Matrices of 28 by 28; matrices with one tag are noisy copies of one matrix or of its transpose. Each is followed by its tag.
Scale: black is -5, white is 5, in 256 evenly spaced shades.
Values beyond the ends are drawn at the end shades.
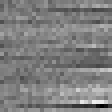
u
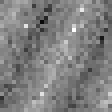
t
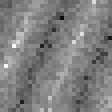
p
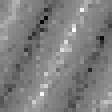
t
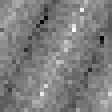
t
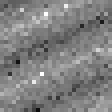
p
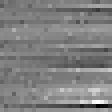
u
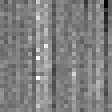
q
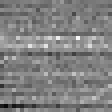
q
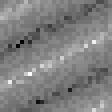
t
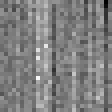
q
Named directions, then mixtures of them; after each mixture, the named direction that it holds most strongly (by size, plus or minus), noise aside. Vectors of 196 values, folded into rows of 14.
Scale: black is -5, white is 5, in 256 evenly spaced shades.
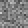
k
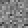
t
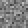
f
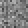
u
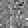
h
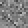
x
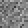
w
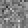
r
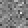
h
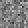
r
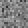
u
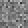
k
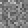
x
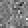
h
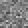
t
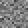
f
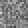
u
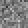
r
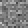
u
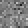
h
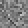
x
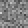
k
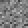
t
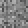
u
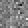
h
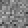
t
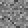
x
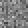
u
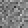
w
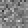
r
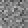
w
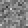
r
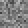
k
